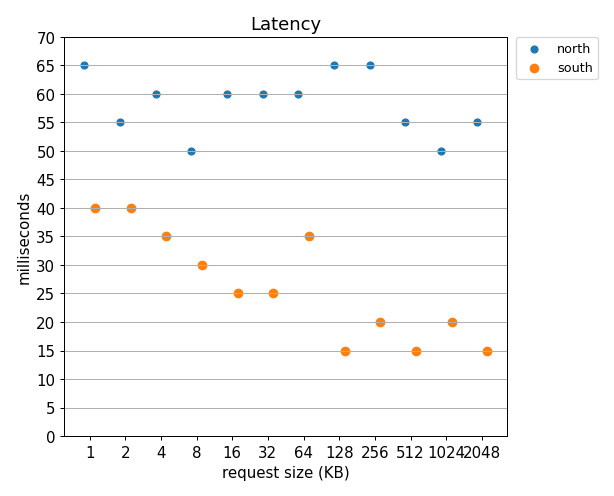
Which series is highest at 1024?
north
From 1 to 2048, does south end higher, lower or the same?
lower
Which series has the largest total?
north
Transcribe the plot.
Title: Latency
x-axis: request size (KB), ticks 1 2 4 8 16 32 64 128 256 512 1024 2048
y-axis: milliseconds, ticks 0 5 10 15 20 25 30 35 40 45 50 55 60 65 70
Legend: north, south
Values:
north: 65 55 60 50 60 60 60 65 65 55 50 55
south: 40 40 35 30 25 25 35 15 20 15 20 15
